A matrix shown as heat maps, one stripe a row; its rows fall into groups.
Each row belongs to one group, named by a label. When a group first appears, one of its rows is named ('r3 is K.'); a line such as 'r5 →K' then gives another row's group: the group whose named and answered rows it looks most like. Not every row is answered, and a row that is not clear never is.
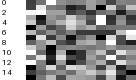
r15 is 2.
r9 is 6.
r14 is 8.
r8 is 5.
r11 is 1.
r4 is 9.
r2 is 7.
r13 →2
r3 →9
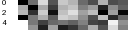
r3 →2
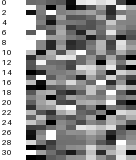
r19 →6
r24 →6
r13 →8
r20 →5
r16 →9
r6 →1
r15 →1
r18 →5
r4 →6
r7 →7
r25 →8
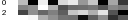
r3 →7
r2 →8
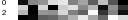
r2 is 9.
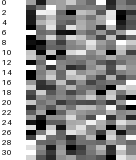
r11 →6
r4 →5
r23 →9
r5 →2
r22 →6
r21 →8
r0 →9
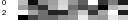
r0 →9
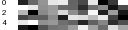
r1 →7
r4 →7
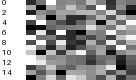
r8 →1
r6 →1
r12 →7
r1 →9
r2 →8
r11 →7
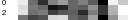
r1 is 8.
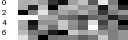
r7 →6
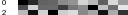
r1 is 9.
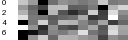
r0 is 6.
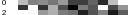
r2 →7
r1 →1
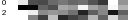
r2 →7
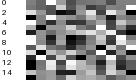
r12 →2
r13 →2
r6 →8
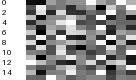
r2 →1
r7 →1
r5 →9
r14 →9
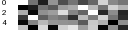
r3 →1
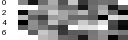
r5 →8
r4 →8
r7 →7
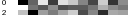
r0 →2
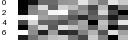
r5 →2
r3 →7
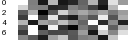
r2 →6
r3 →1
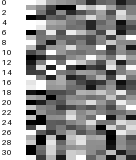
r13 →1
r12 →2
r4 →7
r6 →2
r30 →2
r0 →7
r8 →6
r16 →7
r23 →9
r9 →9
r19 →6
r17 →7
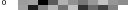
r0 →6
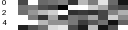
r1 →8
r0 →1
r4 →7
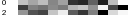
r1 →8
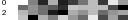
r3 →9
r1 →8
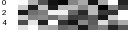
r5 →7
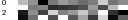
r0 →6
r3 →2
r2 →8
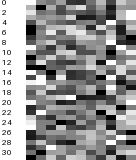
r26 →8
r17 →5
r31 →2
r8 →5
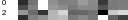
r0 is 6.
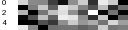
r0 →5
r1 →2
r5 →6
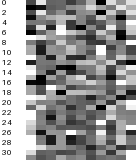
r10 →9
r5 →1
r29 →7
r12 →8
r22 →6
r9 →9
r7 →7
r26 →9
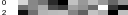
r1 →5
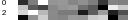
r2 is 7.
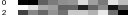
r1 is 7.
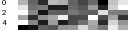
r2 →6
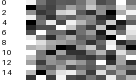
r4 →2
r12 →9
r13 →6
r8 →7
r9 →5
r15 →1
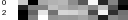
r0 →9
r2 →2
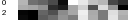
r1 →5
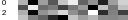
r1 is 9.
